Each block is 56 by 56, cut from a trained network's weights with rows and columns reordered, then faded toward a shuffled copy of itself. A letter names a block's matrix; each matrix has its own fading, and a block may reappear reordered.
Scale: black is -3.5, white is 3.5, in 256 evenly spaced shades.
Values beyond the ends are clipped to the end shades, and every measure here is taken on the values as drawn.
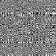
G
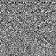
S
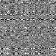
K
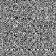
S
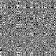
G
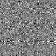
K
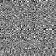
K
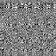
K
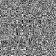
S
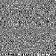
K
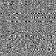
K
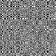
G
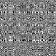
G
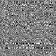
K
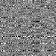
K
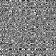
K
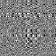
G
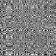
G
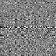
K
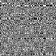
K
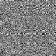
S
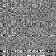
K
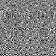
K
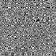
K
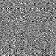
K
